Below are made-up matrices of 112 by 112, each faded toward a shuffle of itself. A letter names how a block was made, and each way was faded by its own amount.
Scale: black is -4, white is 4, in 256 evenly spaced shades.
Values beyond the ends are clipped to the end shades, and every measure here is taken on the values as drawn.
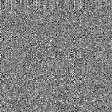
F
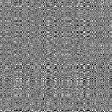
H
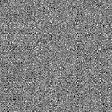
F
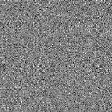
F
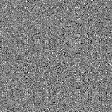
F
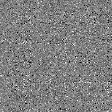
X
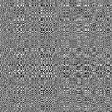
H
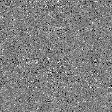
X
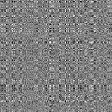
H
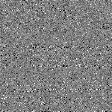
X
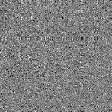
F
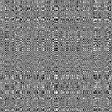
H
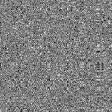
F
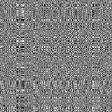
H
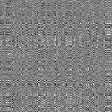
H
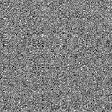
F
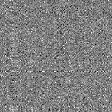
F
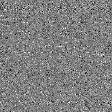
X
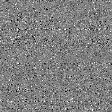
X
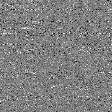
X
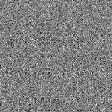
F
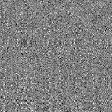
F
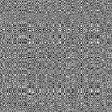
H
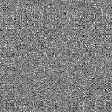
F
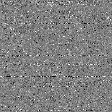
X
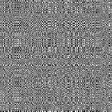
H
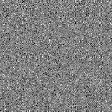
F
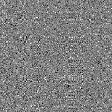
F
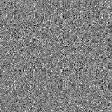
F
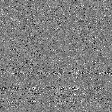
X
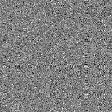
F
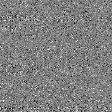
X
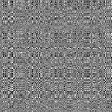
H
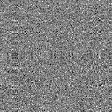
F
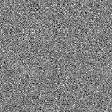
F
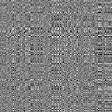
H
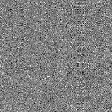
F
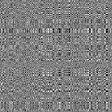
H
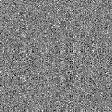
F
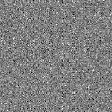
F
